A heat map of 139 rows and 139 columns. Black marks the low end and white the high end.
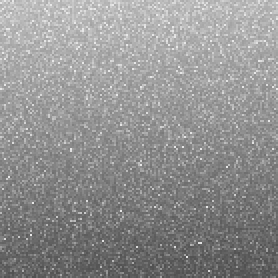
Grain: fine. Stripes: none. Odd rows or columns: none. Slope: up to the top.
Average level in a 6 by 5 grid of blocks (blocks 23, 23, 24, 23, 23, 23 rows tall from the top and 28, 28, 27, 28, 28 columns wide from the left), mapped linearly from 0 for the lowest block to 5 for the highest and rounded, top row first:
55555
44444
33333
22222
11111
00000
